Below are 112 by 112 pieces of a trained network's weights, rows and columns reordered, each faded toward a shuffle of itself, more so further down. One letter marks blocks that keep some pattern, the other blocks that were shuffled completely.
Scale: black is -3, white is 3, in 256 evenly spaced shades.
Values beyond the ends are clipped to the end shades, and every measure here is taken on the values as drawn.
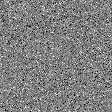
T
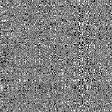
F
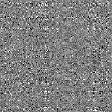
F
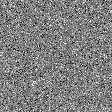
T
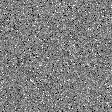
T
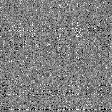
F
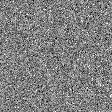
T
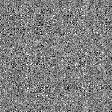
F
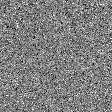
T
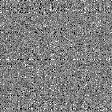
F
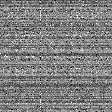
F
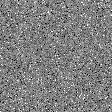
T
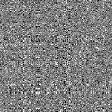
F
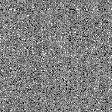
F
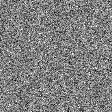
T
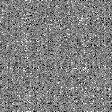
F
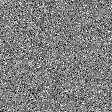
T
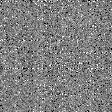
F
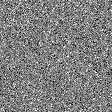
T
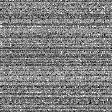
F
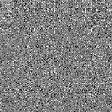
F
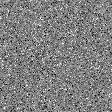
T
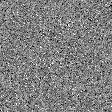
T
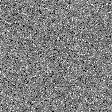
T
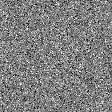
T
